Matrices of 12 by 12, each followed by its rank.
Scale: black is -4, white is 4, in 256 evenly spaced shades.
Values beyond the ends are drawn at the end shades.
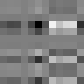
one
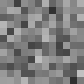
full rank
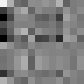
two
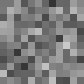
full rank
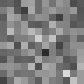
full rank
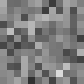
full rank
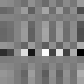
one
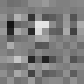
two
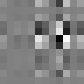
one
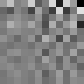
two
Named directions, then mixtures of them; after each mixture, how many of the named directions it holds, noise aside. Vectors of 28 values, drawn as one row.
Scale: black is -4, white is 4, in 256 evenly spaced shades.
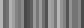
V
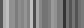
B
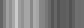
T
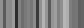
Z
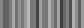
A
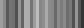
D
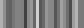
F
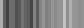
two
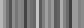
one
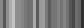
three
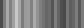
one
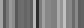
three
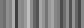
three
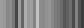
two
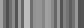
two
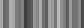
one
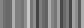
one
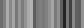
two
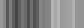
one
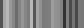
one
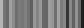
two
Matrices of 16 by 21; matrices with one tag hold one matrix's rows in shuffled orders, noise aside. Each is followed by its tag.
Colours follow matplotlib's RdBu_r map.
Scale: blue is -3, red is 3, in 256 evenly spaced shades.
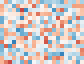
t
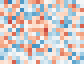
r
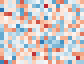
t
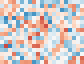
r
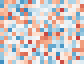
t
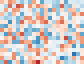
r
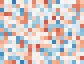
t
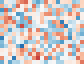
t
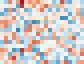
r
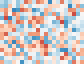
r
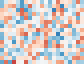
t
